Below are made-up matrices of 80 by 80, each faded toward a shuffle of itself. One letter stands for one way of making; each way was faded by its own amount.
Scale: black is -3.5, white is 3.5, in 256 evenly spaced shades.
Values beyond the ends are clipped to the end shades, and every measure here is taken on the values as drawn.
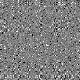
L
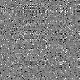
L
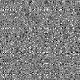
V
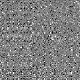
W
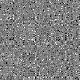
L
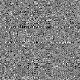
V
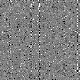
W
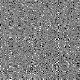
W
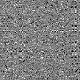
V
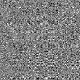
V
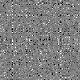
W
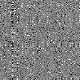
W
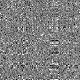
V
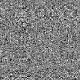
V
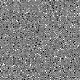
L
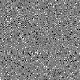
L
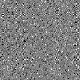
W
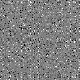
L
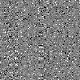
W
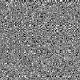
V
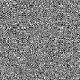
V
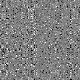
W
